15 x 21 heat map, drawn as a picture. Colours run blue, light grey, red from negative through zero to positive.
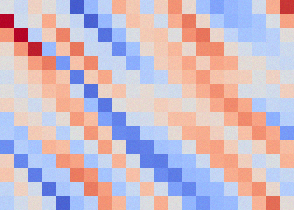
Histogram: bell-shaped. Slope: none. Grain: diagonal, down to the right. Average level on the scale: 50%.
